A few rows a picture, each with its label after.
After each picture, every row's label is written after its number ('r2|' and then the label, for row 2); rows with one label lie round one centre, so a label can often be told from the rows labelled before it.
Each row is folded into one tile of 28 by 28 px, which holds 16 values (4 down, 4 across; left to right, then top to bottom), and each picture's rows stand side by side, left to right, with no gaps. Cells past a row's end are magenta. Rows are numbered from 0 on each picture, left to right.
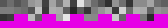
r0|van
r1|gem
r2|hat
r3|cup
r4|gem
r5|van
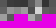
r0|cup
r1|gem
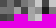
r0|van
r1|hat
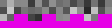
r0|gem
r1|van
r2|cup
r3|gem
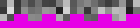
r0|gem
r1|cup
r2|gem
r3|cup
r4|hat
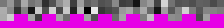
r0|hat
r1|gem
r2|gem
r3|gem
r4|cup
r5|hat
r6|cup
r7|cup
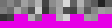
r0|van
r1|gem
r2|hat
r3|cup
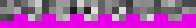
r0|van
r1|gem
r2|hat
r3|gem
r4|gem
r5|hat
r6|cup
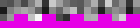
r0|cup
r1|hat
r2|van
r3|hat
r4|hat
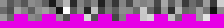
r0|cup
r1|cup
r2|gem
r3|gem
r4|van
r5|hat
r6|gem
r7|hat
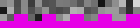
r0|gem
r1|van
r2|cup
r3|cup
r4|hat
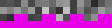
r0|van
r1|van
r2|gem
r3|cup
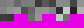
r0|van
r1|cup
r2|gem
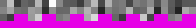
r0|van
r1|hat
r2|cup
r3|hat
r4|van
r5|gem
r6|cup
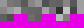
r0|van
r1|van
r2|gem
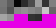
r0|cup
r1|van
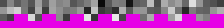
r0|van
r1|gem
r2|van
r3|gem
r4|gem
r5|hat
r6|hat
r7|cup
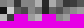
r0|gem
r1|hat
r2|cup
